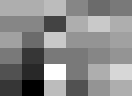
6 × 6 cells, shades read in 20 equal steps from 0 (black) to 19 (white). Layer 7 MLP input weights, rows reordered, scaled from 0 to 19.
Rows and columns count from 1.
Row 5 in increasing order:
3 6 9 13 16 19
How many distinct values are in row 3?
4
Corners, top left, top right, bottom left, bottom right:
13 9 4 13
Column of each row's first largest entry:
3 5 3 6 3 3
